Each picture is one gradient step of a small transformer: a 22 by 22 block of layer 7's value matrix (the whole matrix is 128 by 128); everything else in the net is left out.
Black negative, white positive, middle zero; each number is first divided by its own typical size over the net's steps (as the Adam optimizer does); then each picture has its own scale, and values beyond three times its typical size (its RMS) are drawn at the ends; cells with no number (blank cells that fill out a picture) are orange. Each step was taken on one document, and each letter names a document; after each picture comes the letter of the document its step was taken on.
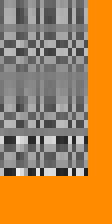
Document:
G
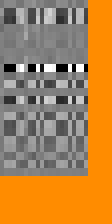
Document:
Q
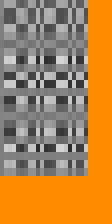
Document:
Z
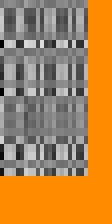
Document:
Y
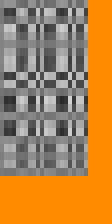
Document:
Z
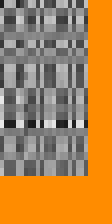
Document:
Y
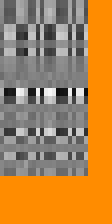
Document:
G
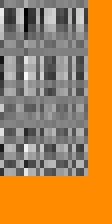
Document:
Y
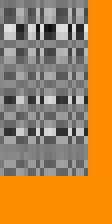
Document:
G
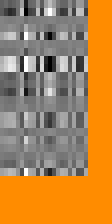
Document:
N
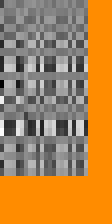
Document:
Y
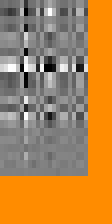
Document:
N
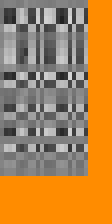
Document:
Z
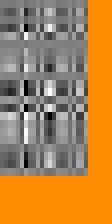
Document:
N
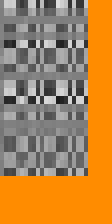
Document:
Q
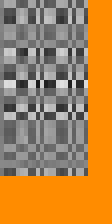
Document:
Z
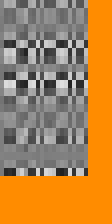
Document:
Z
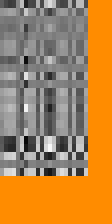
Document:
Q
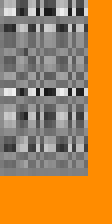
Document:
Q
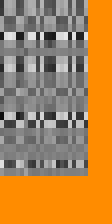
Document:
Y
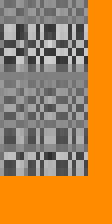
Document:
G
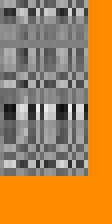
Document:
Z
